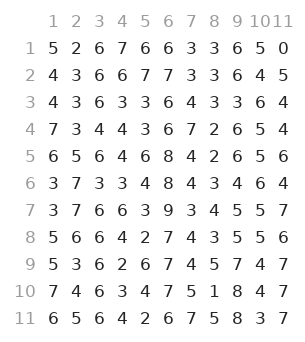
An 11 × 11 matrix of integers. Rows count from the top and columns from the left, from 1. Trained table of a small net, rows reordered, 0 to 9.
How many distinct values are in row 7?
6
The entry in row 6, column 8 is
3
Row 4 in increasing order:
2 3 3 4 4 4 5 6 6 7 7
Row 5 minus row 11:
0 0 0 0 4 2 -3 -3 -2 2 -1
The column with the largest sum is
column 6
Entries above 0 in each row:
10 11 11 11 11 11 11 11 11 11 11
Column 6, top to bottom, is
6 7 6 6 8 8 9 7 7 7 6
